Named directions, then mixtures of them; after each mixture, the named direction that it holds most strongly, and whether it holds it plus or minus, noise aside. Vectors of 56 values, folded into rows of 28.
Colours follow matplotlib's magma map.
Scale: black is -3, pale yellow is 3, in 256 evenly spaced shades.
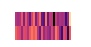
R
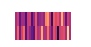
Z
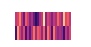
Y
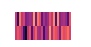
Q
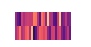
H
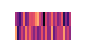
Y, minus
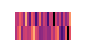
R, plus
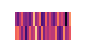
R, plus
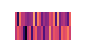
Q, plus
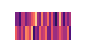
H, plus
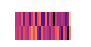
R, plus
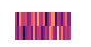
Z, minus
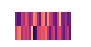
H, plus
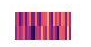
Z, plus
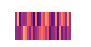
Q, minus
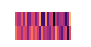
R, plus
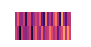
H, minus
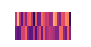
R, minus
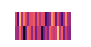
Z, minus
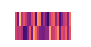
Q, plus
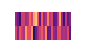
H, plus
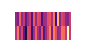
Q, plus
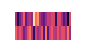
Q, plus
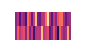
Z, plus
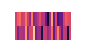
Z, minus
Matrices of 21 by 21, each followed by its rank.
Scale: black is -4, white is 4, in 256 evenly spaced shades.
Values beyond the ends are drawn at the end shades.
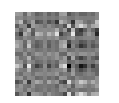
two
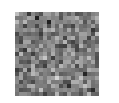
full rank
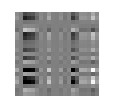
one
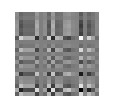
one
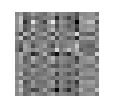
two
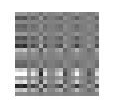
one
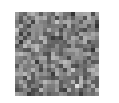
full rank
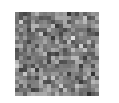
full rank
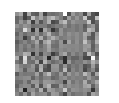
three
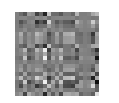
two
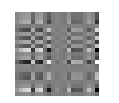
one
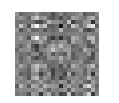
three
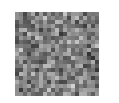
full rank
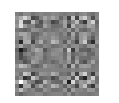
two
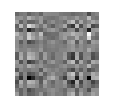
two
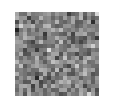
full rank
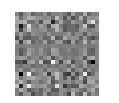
three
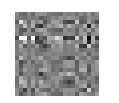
three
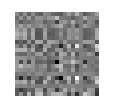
three
